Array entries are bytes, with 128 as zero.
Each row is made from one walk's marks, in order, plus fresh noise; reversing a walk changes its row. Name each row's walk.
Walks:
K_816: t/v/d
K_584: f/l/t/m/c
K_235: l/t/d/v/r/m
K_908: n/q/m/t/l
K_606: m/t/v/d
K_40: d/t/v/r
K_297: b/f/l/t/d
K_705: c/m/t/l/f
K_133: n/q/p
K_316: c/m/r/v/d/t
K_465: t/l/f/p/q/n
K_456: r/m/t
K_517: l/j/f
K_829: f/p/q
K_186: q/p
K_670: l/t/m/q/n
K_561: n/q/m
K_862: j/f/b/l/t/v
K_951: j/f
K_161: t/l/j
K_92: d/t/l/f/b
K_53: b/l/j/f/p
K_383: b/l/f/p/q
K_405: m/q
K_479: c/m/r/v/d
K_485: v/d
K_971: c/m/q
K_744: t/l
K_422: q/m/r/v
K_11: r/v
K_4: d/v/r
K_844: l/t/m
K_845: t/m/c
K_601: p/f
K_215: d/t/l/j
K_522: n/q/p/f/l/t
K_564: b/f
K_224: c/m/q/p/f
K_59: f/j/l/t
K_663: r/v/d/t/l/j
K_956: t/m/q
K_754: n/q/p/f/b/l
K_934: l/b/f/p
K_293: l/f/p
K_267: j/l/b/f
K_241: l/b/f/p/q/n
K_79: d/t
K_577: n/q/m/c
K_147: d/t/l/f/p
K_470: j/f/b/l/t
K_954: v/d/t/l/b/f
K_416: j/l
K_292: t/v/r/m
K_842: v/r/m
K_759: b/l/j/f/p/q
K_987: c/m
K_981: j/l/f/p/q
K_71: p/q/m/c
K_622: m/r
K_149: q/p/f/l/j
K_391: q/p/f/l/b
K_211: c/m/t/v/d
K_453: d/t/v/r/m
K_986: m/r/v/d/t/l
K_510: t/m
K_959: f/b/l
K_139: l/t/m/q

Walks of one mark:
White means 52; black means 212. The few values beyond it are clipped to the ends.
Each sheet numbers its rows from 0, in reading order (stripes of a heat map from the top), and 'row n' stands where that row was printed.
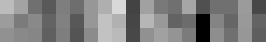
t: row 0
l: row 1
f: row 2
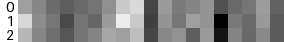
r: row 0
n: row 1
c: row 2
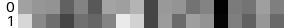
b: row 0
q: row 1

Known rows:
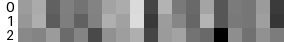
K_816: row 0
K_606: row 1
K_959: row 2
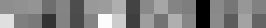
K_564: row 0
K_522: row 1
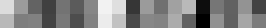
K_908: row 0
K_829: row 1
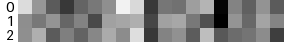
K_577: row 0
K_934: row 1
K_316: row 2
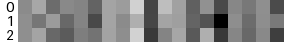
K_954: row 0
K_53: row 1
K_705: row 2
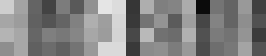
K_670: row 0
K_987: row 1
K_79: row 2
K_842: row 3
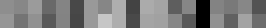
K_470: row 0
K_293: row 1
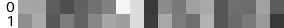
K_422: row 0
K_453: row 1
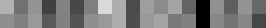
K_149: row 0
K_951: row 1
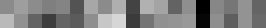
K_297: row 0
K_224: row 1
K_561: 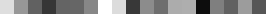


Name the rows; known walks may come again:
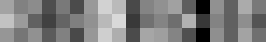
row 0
K_601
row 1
K_971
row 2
K_293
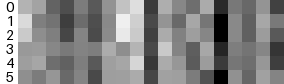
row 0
K_139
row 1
K_186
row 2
K_465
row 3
K_215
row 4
K_844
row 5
K_934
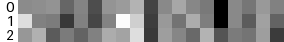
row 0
K_564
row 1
K_522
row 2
K_606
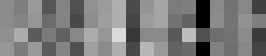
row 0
K_951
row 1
K_959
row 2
K_316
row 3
K_416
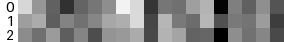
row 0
K_577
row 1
K_816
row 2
K_517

